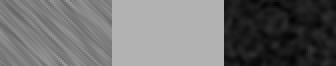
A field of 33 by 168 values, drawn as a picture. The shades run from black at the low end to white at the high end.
It is made of 1 by 3 panels. Panel 1,1: middling, slanting down to the right, faint in contrast. Panel 1,2: high, flat. Panel 1,3: very low, blotchy, faint in contrast.
